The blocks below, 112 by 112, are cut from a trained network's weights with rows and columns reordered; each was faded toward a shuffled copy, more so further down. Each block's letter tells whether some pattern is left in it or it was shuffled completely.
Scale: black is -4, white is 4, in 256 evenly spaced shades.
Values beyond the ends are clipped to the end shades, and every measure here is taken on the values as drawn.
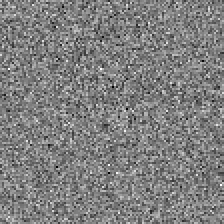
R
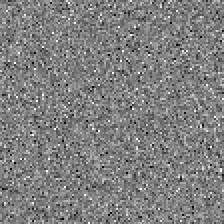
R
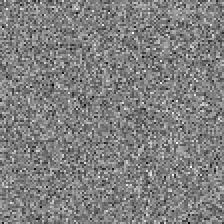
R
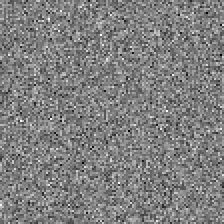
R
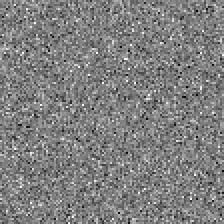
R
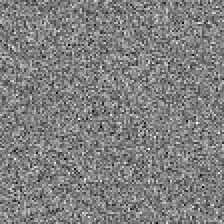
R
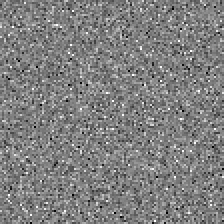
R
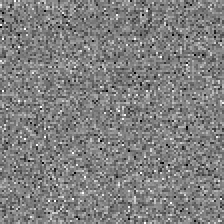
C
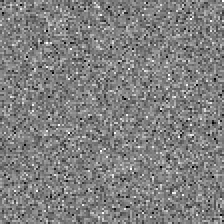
R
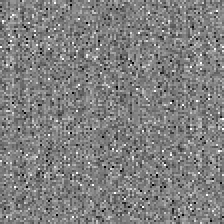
C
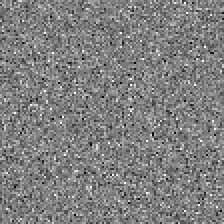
R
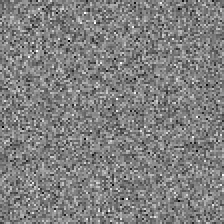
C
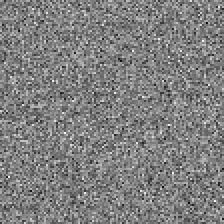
R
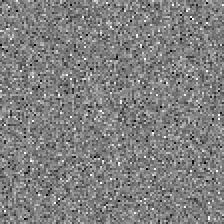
R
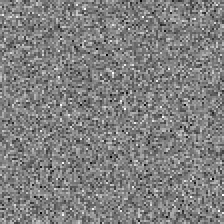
C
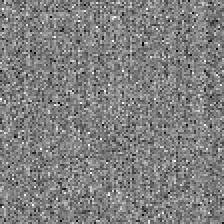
C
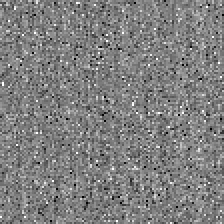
C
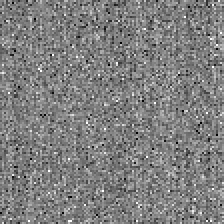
C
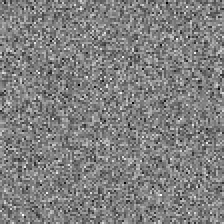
R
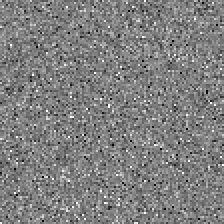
R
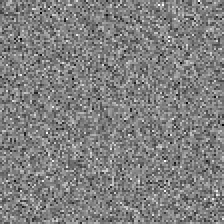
R
